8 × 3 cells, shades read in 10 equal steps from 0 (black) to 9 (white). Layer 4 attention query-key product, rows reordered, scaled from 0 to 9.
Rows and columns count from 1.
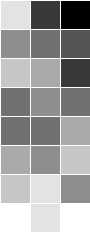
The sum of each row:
10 12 15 13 14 18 20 26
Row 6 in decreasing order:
7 6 5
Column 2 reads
2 4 6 5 4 5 8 8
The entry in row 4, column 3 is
4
